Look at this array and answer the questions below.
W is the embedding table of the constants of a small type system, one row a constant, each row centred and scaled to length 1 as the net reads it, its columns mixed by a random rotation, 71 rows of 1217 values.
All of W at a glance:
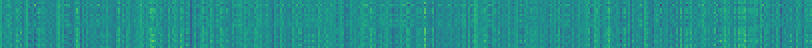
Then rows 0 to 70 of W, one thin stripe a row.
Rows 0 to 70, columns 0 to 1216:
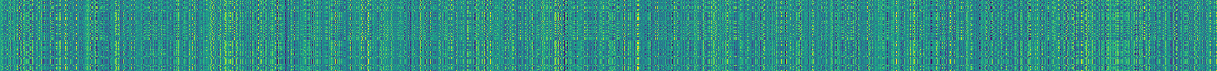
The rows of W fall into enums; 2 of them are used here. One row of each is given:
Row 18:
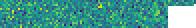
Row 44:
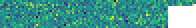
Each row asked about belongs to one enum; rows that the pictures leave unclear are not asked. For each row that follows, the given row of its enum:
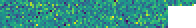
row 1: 44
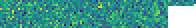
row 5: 18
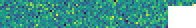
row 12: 44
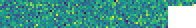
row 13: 44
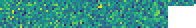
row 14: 18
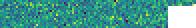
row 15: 44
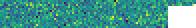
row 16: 44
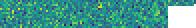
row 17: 18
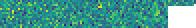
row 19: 18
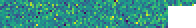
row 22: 44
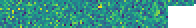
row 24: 18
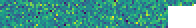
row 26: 44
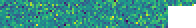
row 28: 44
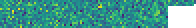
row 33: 18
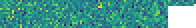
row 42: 18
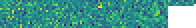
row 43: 18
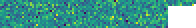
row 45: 44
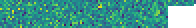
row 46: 18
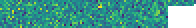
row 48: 18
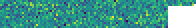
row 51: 44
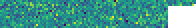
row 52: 44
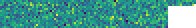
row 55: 44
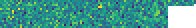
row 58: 18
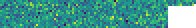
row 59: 44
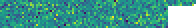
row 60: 44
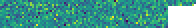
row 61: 44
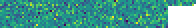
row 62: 44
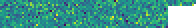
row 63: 44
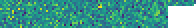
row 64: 18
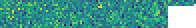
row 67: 18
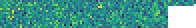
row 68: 18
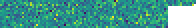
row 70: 44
